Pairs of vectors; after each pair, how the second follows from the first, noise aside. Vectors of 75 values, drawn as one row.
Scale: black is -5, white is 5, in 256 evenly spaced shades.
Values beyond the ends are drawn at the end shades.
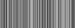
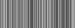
negated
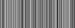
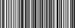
scaled up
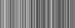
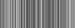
wrapped around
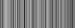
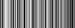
scaled up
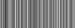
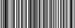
scaled up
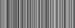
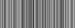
wrapped around
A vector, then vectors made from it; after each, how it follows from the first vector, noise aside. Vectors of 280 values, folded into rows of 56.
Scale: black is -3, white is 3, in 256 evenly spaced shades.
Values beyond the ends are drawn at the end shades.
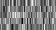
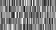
sign-scrambled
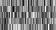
wrapped around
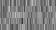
shrunk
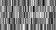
reversed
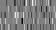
partly zeroed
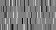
partly zeroed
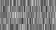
shrunk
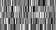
reversed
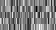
wrapped around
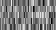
reversed
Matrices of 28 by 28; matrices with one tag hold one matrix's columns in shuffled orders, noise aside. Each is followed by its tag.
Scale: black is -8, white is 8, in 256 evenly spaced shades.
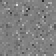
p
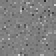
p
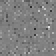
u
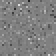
p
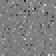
p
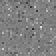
u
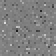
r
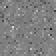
u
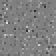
r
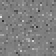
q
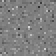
u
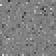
p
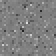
r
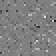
q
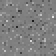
q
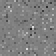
u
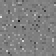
q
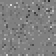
p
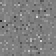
q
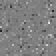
r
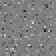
r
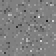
q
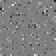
p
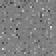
u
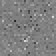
q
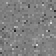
r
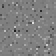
r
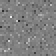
q
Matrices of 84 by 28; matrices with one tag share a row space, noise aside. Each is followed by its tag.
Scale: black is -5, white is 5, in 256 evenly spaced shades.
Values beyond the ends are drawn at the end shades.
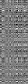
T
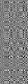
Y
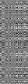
T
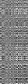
T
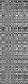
T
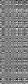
T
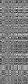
T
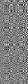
Y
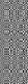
Y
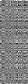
T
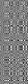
Y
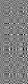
Y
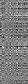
T
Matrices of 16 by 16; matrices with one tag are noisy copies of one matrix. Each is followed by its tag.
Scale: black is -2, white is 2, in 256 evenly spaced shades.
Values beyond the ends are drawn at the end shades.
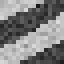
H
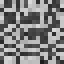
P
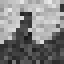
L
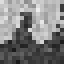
L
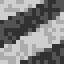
H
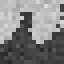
L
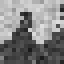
L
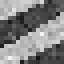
H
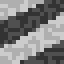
H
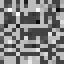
P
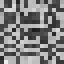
P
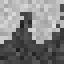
L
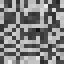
P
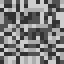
P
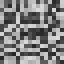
P
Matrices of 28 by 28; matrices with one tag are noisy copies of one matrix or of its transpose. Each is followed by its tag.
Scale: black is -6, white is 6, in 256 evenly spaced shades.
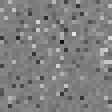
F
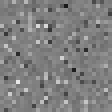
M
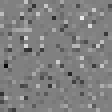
M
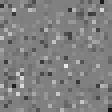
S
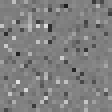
M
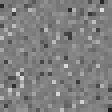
S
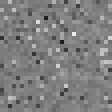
F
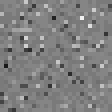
M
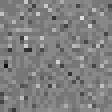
M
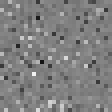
F
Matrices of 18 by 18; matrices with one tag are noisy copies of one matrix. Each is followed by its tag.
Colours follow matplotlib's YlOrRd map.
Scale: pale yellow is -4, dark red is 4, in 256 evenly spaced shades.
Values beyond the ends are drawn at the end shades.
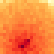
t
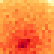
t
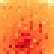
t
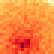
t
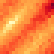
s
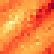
s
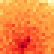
t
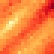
s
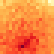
t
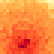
t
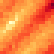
s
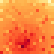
t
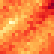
s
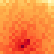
t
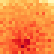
t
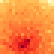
t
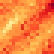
s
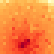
t
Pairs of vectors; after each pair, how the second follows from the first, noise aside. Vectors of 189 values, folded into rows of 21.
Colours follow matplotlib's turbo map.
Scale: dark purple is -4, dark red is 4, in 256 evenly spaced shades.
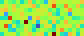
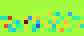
partly zeroed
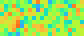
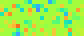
partly zeroed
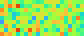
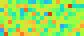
shuffled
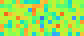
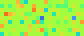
partly zeroed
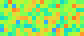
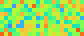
shuffled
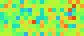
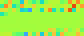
partly zeroed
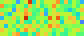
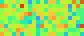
shuffled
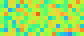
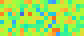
shuffled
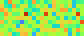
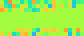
partly zeroed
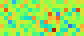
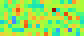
shuffled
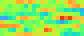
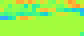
partly zeroed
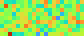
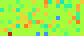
partly zeroed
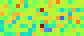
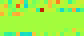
partly zeroed
